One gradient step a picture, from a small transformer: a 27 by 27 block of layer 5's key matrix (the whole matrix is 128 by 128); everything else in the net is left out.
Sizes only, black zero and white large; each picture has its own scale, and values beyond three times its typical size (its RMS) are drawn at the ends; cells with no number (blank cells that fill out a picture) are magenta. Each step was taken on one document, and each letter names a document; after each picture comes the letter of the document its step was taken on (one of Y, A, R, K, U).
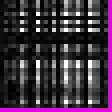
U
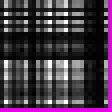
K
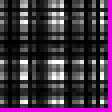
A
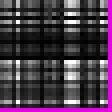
K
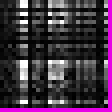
A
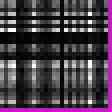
U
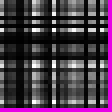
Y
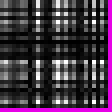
A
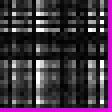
U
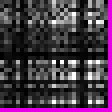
A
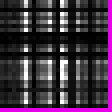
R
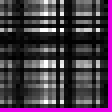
Y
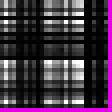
K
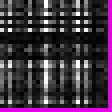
Y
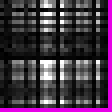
K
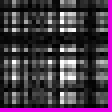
R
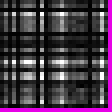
R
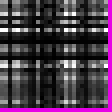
Y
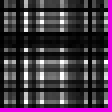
R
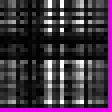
K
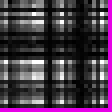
A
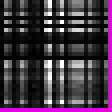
Y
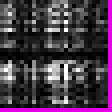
K
